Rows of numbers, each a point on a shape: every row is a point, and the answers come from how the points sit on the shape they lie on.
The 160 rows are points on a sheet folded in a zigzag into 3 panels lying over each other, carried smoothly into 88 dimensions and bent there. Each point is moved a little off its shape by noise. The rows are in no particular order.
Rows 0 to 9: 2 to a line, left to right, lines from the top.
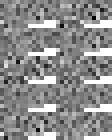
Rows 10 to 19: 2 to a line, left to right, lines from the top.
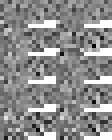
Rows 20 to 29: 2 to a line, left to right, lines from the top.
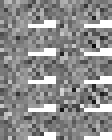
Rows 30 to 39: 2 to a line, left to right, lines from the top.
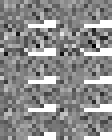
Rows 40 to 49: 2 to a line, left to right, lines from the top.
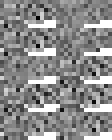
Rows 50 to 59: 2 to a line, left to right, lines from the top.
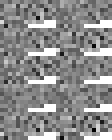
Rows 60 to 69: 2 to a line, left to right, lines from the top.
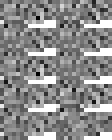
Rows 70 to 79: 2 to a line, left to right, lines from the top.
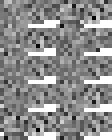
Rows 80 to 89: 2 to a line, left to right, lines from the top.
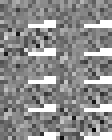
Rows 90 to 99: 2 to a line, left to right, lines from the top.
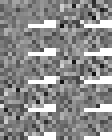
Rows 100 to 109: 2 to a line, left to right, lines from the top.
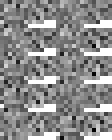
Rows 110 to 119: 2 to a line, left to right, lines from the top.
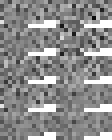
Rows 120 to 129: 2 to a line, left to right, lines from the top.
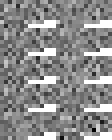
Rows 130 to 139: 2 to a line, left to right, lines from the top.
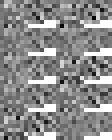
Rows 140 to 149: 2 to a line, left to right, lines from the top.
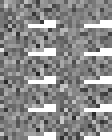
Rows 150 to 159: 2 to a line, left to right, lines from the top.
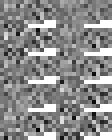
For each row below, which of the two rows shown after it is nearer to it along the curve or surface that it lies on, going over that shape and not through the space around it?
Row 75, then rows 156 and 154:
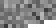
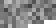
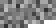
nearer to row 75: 156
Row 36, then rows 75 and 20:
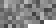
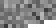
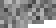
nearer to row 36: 75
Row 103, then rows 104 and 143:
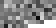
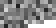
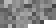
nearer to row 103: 143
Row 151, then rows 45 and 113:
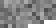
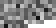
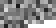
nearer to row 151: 45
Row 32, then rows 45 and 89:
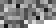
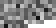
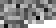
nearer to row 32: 89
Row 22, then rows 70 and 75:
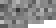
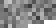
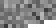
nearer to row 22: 75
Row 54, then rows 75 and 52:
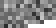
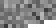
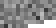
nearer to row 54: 75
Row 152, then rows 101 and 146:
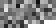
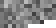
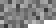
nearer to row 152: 146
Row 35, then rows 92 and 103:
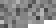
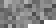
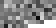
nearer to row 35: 92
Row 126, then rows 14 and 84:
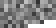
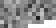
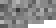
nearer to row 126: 84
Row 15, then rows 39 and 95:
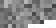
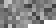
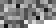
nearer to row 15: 39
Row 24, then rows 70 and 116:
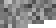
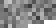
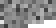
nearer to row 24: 70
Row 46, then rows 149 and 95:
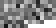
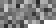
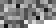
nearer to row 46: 95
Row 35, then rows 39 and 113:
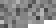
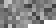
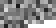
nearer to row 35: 39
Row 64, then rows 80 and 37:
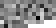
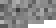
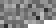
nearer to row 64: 37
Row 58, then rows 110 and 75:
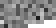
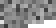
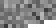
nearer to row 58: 75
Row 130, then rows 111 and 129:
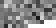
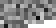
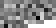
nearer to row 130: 129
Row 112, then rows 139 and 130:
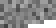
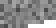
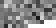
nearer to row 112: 139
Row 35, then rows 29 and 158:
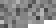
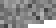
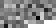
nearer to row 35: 29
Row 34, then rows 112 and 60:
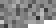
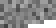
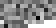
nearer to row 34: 60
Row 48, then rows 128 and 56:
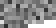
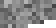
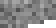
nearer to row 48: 56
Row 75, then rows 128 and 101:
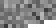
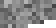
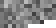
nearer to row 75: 101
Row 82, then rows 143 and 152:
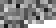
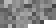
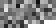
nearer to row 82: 152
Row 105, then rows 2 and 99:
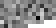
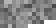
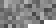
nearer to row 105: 2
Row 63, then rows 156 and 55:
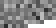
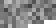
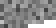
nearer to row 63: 156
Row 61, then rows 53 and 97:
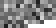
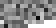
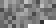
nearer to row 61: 53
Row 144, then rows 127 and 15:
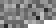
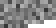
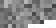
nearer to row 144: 15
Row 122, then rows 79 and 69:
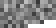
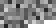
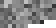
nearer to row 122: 79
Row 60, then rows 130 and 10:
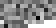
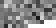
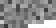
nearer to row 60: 10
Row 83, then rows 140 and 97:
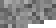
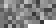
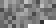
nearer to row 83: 140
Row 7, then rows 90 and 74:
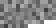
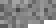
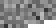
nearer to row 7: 90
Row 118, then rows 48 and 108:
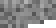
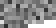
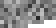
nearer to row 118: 48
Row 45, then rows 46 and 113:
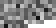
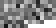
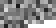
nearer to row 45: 46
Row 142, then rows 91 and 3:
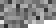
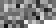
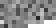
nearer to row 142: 91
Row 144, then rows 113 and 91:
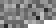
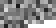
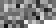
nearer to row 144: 91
